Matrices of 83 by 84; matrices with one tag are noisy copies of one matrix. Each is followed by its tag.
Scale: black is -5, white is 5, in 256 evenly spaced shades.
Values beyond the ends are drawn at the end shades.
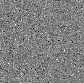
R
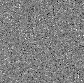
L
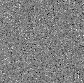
L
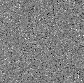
L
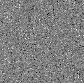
L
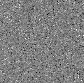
L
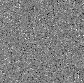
L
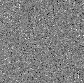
L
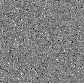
R
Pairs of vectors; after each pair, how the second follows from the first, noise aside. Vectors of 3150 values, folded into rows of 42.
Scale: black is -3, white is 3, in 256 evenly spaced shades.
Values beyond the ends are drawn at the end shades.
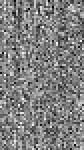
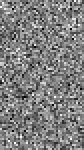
shuffled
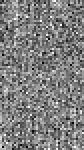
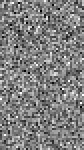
shuffled
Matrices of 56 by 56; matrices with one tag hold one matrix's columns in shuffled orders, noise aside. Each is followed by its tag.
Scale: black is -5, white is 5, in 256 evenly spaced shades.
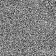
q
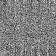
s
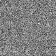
q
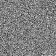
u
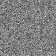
u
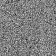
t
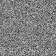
q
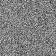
t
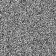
t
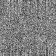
s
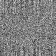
s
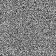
q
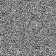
q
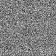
q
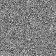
u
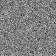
u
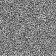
u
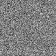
q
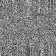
s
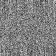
s
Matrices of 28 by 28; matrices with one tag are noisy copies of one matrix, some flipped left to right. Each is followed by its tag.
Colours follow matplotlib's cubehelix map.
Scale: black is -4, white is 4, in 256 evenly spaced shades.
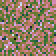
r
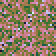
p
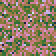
p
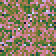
p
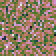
r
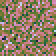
r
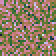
r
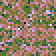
p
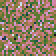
r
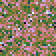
p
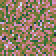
r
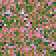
p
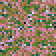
p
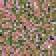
r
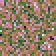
r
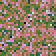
p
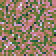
r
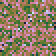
p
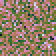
r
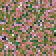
r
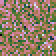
r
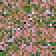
p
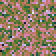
p
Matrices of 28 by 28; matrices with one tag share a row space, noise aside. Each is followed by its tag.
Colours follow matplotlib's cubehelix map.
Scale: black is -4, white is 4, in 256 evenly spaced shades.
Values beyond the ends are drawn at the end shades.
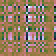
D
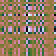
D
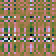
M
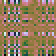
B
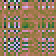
B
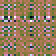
M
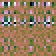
M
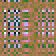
B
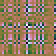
D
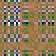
B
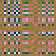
B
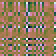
D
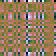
D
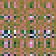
M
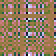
D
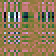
B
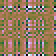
D
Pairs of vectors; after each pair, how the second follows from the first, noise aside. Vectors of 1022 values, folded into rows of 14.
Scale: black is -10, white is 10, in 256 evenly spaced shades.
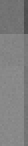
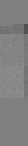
partly zeroed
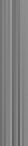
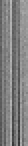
scaled up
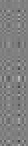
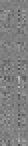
sign-scrambled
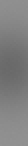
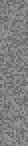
shuffled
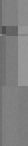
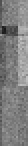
scaled up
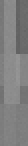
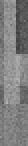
scaled up
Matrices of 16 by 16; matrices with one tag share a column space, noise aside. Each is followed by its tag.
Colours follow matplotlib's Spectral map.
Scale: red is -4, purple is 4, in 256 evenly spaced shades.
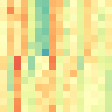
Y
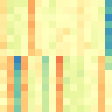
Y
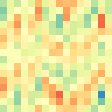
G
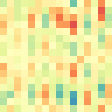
G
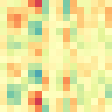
G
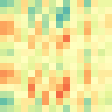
G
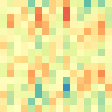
G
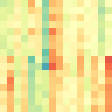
Y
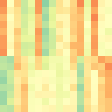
Y
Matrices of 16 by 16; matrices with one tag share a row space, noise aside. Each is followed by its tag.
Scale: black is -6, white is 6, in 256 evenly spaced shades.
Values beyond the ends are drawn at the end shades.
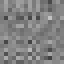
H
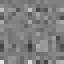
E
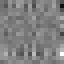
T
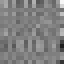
T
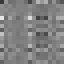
E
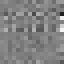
T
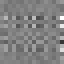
T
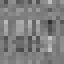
H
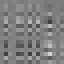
H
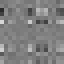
E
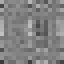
E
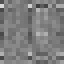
E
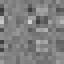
E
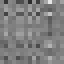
H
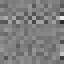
T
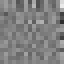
T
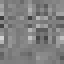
E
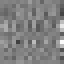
T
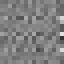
T
